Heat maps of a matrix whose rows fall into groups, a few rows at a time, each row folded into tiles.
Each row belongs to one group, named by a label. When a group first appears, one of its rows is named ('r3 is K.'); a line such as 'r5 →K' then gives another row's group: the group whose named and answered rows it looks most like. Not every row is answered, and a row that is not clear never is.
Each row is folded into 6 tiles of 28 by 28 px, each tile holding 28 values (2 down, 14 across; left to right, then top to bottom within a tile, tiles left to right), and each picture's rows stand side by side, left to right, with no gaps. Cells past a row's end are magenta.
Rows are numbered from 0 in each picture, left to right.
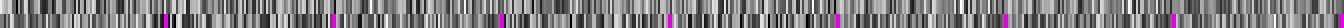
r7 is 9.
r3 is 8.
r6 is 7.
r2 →7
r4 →7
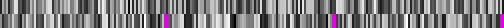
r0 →8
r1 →8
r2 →9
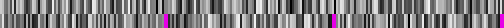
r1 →9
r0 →7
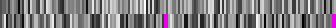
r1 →7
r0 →8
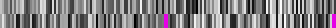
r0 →7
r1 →8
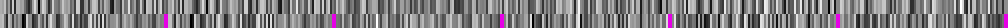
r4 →7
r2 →9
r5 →7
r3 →7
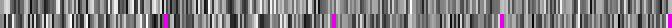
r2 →7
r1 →8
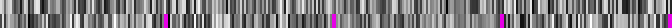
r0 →9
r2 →9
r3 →9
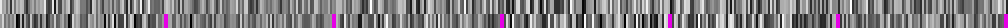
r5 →9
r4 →8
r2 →7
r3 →8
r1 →7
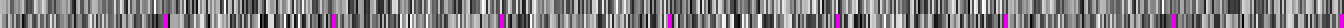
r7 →8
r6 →7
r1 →8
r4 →8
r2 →9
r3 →8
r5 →8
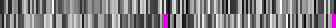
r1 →8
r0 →8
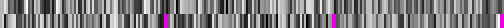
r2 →8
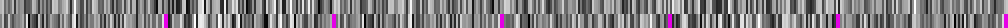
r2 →7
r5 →7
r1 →8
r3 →9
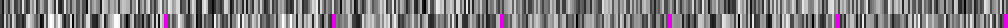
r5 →9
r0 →8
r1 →9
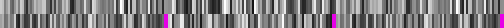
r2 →7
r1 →9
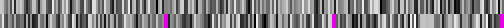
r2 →9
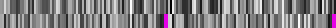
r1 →9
